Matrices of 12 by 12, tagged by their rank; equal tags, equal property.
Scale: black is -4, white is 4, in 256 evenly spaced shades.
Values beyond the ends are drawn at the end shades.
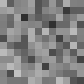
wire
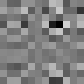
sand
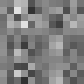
sand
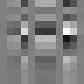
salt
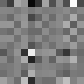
sand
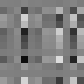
salt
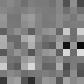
sand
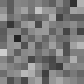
wire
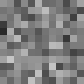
wire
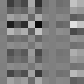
salt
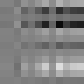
salt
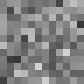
wire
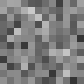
wire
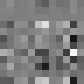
sand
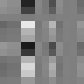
salt
